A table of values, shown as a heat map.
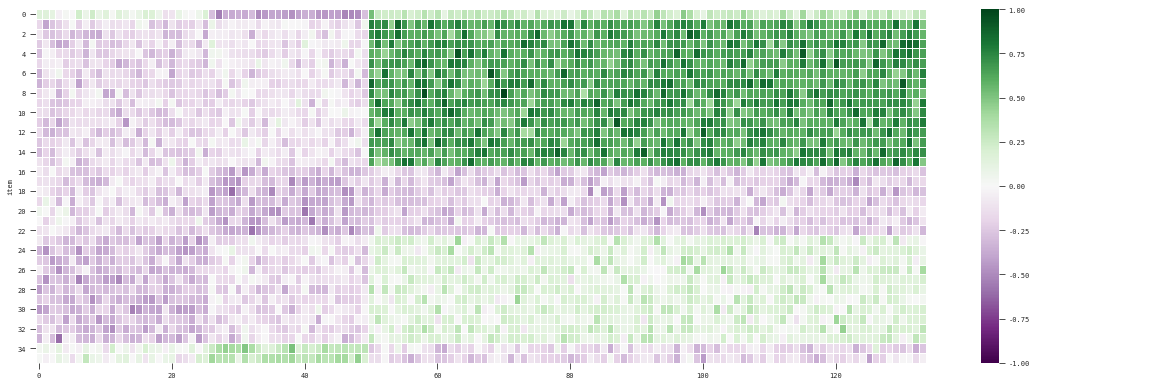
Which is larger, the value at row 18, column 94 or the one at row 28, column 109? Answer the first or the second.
the second
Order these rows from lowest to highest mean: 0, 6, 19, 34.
19, 34, 0, 6
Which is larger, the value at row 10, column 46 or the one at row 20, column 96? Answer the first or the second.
the first
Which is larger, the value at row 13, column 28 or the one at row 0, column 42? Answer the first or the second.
the first
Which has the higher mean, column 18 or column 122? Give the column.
122
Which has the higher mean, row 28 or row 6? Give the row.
6
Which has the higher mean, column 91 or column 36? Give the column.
91
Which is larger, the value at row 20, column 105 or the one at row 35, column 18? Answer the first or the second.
the second
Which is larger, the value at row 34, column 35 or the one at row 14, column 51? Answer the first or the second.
the second
